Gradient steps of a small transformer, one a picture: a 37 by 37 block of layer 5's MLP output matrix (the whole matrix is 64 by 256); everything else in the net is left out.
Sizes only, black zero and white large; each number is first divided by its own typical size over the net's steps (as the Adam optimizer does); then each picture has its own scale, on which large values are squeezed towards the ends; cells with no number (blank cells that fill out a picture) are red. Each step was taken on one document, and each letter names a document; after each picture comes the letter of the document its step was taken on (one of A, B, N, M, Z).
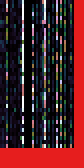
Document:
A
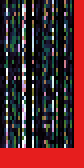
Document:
A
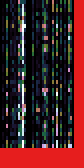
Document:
A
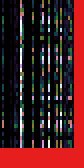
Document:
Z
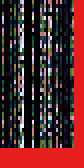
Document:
Z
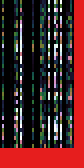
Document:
Z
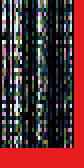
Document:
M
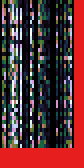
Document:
M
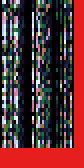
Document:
M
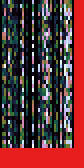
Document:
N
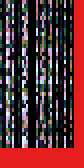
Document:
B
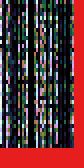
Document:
B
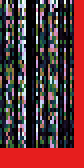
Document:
B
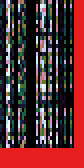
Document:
B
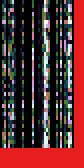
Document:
N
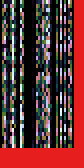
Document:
N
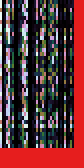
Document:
B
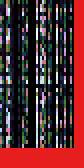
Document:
B
